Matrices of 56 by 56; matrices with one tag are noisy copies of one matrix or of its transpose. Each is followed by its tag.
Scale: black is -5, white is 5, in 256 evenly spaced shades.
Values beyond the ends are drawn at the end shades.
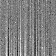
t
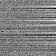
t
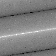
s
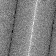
s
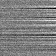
t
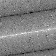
s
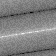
s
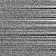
t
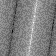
s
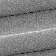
s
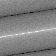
s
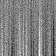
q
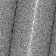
s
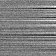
t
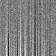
t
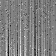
t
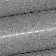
s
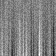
q
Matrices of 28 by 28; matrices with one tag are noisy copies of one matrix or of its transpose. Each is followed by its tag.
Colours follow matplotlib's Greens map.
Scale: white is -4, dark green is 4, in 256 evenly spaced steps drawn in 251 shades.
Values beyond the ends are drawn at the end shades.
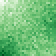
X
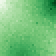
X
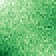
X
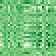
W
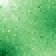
X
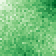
X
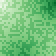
X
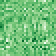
W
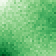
X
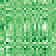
W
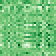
W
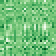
W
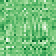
W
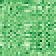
W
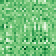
W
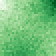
X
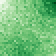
X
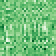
W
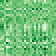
W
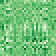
W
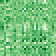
W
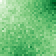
X
